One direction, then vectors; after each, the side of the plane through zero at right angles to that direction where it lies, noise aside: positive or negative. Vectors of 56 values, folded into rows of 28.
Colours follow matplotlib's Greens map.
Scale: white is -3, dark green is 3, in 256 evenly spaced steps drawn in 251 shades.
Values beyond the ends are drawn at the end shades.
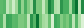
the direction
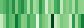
negative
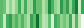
positive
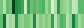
negative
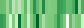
positive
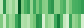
positive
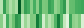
positive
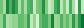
negative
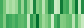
positive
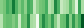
negative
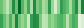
positive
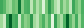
positive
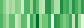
positive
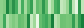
negative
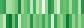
positive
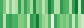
positive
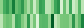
negative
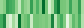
negative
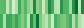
positive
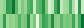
negative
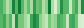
positive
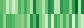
positive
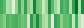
positive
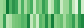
negative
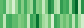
positive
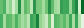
positive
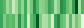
positive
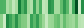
positive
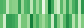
positive
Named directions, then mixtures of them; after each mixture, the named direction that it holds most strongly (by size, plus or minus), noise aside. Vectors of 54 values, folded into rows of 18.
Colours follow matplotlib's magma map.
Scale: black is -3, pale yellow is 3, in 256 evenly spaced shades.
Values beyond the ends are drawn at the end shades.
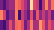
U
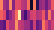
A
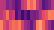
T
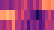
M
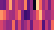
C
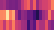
M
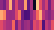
C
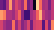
C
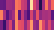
U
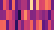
A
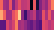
A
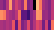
C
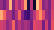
C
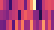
C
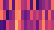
A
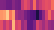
M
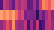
M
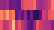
T
